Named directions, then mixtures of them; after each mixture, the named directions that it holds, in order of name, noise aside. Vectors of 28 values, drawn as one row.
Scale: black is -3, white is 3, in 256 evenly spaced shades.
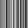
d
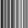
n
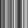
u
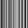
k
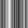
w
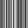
d, k, u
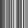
d, n, u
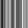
n, u, w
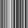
d, w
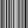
d, k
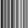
n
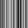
d, u, w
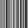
d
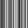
k, u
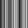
k, u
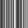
d, n, u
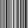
d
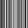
d, k, u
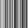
k, n, u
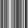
d, n, w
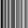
k, n, w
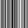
d, n, u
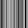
d, k, w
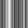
w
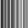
n
